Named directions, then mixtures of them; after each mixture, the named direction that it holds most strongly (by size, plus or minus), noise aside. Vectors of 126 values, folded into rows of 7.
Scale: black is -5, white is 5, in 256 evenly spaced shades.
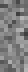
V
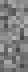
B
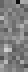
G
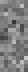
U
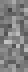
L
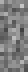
U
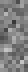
U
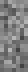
B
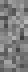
B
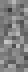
L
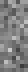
B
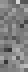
G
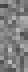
V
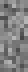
B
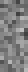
V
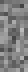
U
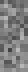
B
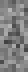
L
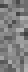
V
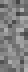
V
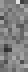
G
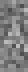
L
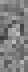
U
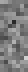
U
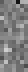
G
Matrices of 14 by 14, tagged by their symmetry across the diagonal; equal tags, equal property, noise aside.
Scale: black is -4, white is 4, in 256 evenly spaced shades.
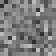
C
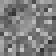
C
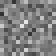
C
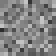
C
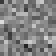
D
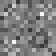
C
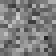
D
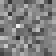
D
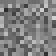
D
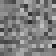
D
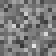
C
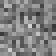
D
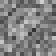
C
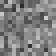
D
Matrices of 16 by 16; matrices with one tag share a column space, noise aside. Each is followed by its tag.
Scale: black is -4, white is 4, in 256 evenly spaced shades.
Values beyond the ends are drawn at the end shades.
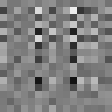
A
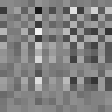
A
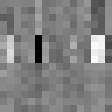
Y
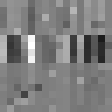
Y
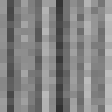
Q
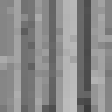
Q
